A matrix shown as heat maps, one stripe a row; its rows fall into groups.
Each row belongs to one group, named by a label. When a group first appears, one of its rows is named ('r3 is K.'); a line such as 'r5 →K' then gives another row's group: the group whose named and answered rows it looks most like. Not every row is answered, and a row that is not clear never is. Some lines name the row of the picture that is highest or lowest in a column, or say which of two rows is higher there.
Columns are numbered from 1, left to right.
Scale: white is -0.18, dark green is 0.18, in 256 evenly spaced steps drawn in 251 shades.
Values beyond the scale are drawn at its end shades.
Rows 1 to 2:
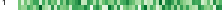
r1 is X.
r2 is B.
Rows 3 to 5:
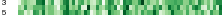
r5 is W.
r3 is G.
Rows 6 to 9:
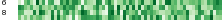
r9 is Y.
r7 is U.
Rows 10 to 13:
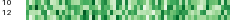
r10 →B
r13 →B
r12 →X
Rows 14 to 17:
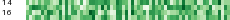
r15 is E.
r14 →Y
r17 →B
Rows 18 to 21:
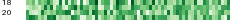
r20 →X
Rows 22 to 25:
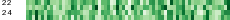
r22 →B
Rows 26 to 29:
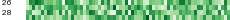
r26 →E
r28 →W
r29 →Y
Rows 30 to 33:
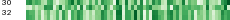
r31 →G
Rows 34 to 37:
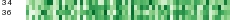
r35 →Y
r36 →X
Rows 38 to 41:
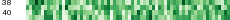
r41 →G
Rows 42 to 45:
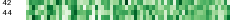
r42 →E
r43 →G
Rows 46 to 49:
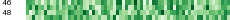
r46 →U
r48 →B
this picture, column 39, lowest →48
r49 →G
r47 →U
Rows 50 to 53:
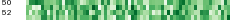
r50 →E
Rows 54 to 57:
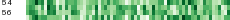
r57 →E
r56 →W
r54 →E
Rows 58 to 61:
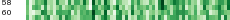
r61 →B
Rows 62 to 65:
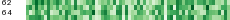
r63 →U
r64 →B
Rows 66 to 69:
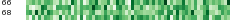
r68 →U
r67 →X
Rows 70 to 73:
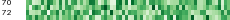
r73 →U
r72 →X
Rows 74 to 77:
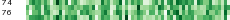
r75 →B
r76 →B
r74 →E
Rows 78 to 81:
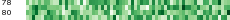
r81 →G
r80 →W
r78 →Y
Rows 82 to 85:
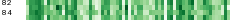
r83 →E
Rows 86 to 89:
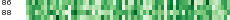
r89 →E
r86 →U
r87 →E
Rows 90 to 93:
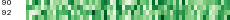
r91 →U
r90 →B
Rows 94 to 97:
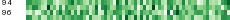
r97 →U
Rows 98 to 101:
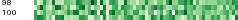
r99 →G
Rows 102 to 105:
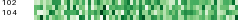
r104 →X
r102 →G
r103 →Y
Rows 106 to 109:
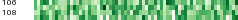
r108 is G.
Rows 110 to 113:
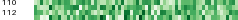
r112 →U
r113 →W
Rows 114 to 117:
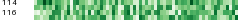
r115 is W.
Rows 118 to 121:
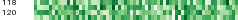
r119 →X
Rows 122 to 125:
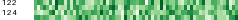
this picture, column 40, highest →122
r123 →B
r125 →U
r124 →X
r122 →W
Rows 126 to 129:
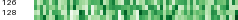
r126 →B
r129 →W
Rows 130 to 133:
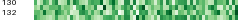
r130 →B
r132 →W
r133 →U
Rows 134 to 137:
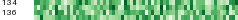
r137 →G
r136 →W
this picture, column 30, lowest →134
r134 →U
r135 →B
